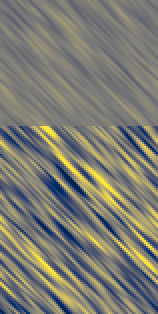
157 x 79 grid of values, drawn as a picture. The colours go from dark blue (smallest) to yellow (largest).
Mirror symmetry: none. Grain: diagonal, down to the right. Seam: horizontal, 40% of the way down, the top part calmer. Slope: none.
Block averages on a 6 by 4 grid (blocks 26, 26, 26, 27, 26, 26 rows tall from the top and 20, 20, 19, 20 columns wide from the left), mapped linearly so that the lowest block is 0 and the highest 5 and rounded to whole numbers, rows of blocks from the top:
2 3 2 2 | 2 3 2 2 | 1 3 3 1 | 2 0 5 3 | 3 0 2 4 | 1 3 2 0
